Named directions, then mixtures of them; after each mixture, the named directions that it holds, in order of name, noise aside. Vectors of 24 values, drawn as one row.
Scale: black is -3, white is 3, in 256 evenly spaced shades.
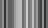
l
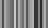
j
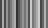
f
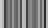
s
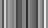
j, l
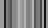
l, s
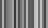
j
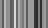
j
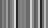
f, j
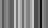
j, l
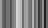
f, l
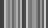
s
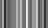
j, l
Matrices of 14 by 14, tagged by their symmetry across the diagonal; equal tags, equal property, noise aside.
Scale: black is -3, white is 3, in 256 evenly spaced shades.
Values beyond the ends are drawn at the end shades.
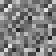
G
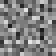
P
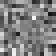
P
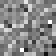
G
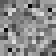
G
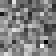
P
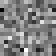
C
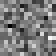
C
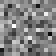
C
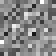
G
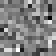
P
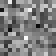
P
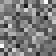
G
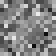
G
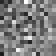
C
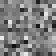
P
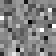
C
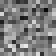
C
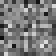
G
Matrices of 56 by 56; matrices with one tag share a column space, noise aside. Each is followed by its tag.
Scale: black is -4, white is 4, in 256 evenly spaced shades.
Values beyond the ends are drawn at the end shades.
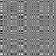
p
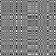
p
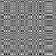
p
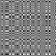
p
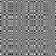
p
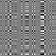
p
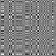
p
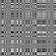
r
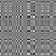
p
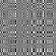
r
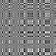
r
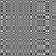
p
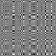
p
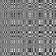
r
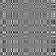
r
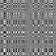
r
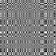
r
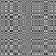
p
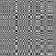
p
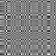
p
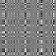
r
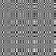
r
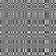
r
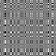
r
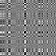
r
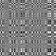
r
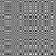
p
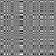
p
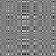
p
